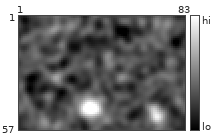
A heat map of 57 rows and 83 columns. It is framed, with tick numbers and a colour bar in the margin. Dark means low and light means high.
Average level on the scale: 30%. Ninth with the lowest average: top middle. Mirror symmetry: none. Bumps: two.
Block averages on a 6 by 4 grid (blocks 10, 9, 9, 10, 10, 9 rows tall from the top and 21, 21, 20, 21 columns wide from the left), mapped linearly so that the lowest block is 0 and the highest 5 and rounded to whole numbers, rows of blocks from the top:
2202
2011
2121
1112
1512
2313
